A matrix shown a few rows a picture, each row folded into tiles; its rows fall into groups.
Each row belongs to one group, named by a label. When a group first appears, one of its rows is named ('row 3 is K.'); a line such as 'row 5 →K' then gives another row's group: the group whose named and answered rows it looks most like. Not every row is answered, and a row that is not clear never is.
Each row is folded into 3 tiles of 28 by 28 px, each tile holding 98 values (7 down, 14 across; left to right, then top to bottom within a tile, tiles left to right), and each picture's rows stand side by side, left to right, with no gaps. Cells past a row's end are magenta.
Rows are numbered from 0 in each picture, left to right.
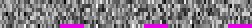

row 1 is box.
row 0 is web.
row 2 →web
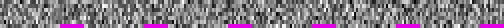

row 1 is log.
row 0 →box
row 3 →web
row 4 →log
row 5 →log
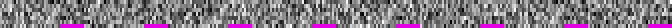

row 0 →web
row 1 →box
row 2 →web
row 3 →log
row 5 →web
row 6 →web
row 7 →web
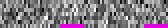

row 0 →web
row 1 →web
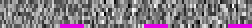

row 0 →box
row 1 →box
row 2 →log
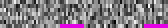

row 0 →box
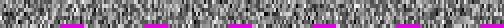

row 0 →web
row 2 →web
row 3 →box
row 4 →log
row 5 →web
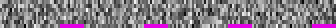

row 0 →log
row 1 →box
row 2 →web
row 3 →web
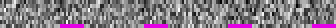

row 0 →box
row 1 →box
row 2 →web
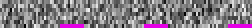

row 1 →box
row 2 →web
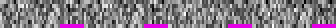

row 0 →log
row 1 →log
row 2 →log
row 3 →log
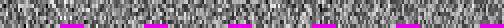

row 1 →box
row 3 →log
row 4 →box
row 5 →box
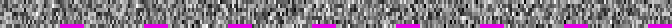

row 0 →box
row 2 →log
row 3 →web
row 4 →box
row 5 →web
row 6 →box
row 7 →web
